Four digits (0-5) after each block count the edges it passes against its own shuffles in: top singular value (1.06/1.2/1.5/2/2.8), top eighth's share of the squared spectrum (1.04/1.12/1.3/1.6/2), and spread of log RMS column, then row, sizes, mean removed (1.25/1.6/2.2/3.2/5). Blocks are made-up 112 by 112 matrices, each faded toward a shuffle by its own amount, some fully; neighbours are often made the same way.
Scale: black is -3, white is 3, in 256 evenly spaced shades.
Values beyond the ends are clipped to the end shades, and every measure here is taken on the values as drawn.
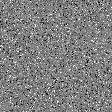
1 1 0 0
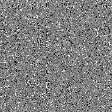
1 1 2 1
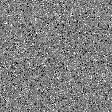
0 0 0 0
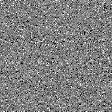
3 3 1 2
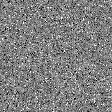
2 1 0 0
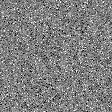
2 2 0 0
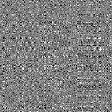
4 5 3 3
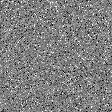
0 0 0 0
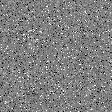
2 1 0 0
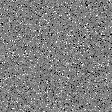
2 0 0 0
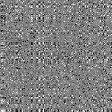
5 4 3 3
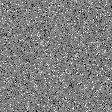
0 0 0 0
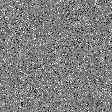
2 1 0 0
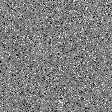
2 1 0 0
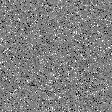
2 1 0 0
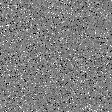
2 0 0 0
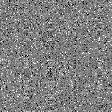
4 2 1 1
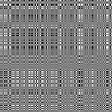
5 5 5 5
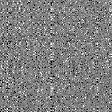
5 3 2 2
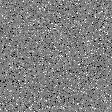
0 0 0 0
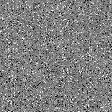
3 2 1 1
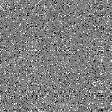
4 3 2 2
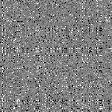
4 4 3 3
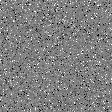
0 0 0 0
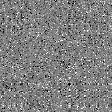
4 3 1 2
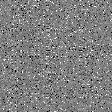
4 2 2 2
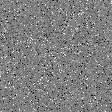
0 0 0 0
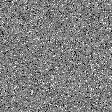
2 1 0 0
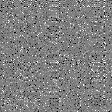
4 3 2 2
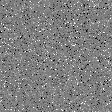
2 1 0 0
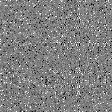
4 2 1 2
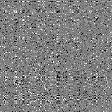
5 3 2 2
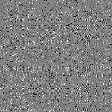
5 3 2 2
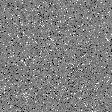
2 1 0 0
